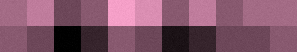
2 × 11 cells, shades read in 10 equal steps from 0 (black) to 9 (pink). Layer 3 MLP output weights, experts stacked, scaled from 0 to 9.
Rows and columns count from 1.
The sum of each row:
68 36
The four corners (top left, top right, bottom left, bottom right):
6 6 5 5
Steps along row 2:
down down up up down down up up same up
